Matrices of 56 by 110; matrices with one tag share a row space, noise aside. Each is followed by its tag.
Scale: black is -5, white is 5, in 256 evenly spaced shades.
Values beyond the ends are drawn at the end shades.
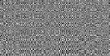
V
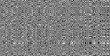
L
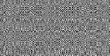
V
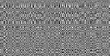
V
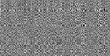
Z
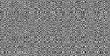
Z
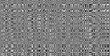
L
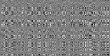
L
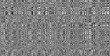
L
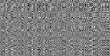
L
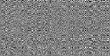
L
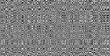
L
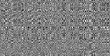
L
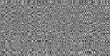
L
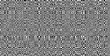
Z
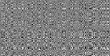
L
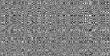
L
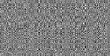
Z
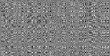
L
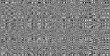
L
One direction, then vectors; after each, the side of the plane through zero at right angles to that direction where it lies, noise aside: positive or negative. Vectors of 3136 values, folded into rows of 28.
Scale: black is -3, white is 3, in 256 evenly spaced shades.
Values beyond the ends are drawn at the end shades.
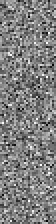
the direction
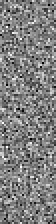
positive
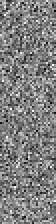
negative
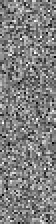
positive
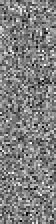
positive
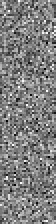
negative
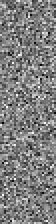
negative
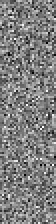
negative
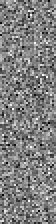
positive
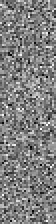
negative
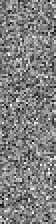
positive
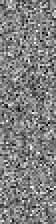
positive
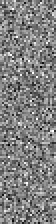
positive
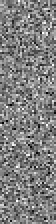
negative
